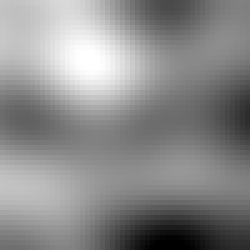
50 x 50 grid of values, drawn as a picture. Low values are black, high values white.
There are no lone odd cells. Stripes running across repeat 2 times from top to bottom. Values rise toward the top left. The texture varies smoothly and slowly. The ninth with the lowest average is the bottom right. The values follow a bell shape.
